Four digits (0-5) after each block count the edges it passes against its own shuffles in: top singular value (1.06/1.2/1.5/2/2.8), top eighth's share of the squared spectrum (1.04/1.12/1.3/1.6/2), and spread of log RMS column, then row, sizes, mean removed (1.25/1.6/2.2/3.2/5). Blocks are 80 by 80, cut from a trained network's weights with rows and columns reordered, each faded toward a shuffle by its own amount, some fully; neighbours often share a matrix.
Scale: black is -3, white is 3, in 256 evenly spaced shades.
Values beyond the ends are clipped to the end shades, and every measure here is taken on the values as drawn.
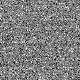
1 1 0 0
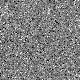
0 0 0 0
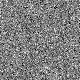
0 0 0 0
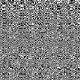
4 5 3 4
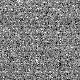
2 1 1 0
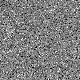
0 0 0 0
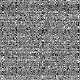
3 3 3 1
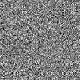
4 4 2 2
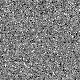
0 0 0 0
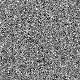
0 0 0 0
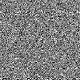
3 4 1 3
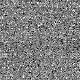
1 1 1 0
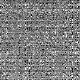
3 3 3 1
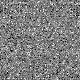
1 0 0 0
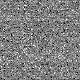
2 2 1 0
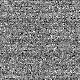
2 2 1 0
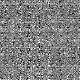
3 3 3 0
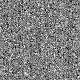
1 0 0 0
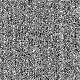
2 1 0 1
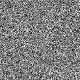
3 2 0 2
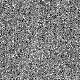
1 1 0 0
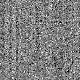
2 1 0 1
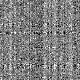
4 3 1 3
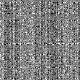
4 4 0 3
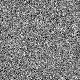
1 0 0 0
